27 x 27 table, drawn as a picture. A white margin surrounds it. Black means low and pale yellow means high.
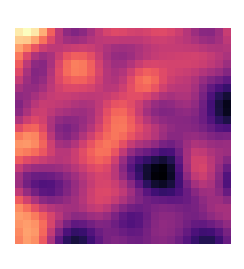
The texture is blotchy. No lone cell stands out from its neighbours. No single row or column stands out from its neighbours. The field climbs toward the top left.
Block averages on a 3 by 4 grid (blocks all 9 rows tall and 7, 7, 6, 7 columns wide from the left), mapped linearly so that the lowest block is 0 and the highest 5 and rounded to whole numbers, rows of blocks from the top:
5453 | 4521 | 4201
